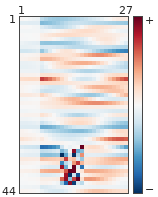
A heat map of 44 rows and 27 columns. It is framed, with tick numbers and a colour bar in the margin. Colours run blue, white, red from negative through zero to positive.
Roughest part: bottom middle. Grain: streaks across. Histogram: heavy tails on both sides. Seam: vertical, 20% of the way across, the left part calmer. Odd patch: rougher, in the bottom middle.
